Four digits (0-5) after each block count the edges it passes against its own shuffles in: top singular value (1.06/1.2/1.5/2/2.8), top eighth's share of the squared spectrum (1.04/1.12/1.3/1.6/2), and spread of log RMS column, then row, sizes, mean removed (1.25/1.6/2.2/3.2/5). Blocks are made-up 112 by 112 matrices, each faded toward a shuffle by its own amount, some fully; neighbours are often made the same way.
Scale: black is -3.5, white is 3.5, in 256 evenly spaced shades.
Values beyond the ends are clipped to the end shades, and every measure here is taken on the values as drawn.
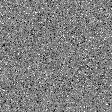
0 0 0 0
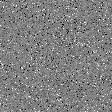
0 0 0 0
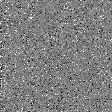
1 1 1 0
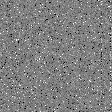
1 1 1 0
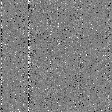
3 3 3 0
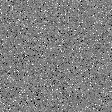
0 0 0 0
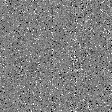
1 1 2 0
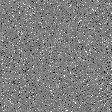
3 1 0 0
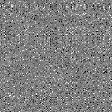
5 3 2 2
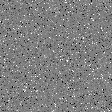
0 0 0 0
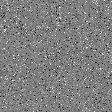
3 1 0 0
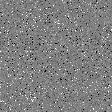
3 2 1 0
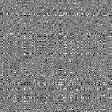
5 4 3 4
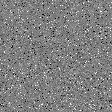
2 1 0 1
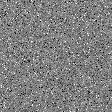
0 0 0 0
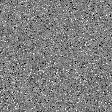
0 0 0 1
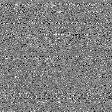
2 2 0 4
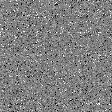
1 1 1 2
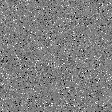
0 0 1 1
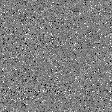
1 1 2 2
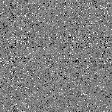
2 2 2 3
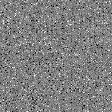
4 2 1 1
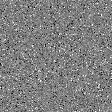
2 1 0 0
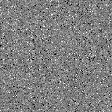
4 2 1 1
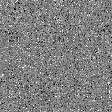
3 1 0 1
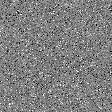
2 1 0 0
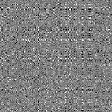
5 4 3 3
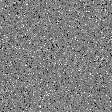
2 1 0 0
